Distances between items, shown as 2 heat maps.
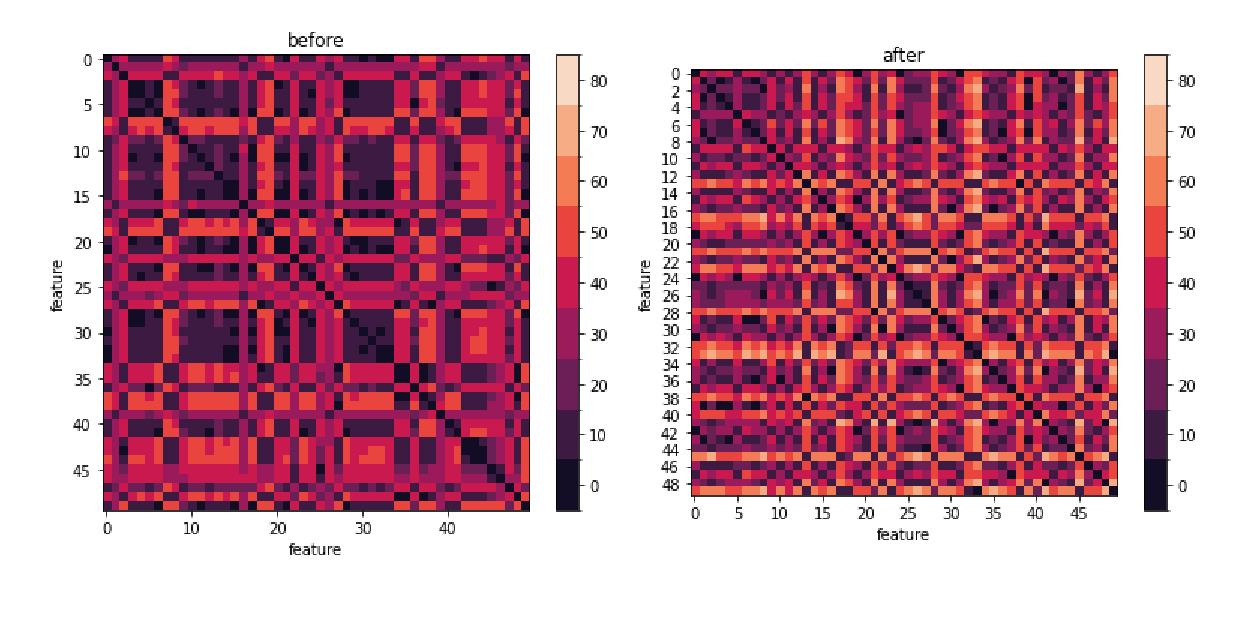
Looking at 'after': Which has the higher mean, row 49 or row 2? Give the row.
49
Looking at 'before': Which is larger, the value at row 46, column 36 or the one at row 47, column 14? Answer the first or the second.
the first
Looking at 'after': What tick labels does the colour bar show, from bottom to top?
0, 10, 20, 30, 40, 50, 60, 70, 80
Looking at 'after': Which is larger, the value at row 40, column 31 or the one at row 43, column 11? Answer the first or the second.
the first
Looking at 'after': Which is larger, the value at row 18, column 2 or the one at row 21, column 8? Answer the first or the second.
the second
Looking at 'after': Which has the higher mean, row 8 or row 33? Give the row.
33
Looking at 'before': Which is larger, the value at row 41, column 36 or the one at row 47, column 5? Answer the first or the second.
the first
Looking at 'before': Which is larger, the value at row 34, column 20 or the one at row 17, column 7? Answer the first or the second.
the second
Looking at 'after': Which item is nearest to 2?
8
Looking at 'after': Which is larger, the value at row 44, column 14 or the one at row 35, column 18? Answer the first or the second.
the second
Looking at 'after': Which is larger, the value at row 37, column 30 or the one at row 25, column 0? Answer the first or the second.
the first
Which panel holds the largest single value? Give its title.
after
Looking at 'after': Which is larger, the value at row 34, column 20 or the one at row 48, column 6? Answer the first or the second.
the second
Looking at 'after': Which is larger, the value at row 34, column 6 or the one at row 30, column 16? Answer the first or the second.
the first
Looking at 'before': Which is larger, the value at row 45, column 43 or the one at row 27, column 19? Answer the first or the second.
the first
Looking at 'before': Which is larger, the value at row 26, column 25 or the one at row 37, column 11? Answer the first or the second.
the second
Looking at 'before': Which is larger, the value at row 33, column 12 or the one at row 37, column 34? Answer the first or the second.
the first
